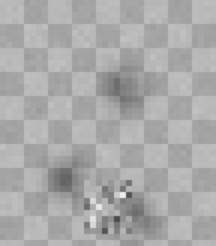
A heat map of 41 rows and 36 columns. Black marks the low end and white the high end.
In the bottom middle lies a patch that is rougher than the rest. Values change most from cell to cell in the bottom middle. There are three dips.
